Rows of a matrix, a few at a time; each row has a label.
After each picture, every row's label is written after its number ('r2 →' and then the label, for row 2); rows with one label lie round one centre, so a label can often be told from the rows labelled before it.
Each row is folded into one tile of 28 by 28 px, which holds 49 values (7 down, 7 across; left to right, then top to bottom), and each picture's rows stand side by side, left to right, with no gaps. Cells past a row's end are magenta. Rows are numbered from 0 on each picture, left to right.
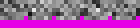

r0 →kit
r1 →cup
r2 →cup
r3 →kit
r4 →cup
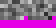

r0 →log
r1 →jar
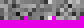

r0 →jar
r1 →log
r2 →cup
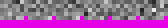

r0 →log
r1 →log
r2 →log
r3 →cup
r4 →log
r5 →kit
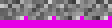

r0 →log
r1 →log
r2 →log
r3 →log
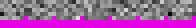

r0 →cup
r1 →kit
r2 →log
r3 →jar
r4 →kit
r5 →log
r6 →cup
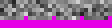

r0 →kit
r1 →kit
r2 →cup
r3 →jar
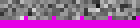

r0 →log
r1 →cup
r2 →log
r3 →kit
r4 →jar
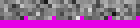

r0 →jar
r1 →log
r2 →log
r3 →jar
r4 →cup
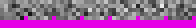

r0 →jar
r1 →cup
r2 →jar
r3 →cup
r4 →kit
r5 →kit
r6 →jar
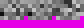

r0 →cup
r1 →cup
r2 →kit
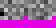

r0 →cup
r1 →log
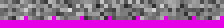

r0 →log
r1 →log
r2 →kit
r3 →jar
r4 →jar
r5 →kit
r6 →jar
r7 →log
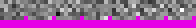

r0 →jar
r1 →log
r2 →cup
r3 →log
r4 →kit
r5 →kit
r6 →kit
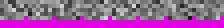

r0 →kit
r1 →cup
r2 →jar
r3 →log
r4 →kit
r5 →log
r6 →jar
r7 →log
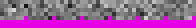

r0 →kit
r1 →jar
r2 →jar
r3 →jar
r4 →cup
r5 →cup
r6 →log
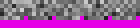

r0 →cup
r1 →jar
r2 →log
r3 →jar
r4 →cup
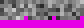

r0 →kit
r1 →jar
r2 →jar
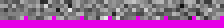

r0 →log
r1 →log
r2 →kit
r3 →log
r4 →cup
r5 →cup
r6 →jar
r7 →kit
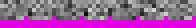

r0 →log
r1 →cup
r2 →jar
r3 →cup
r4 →jar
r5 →kit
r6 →log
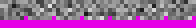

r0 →jar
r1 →kit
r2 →kit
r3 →cup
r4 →cup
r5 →kit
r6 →log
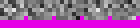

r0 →kit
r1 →kit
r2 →jar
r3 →kit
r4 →log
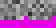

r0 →log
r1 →cup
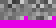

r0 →log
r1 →log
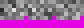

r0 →kit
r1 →cup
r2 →log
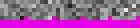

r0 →jar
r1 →log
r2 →jar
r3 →log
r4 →kit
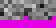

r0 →cup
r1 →jar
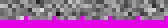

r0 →log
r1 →kit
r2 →cup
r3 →log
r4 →jar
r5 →kit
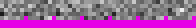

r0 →cup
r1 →log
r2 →cup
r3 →jar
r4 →cup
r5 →log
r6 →kit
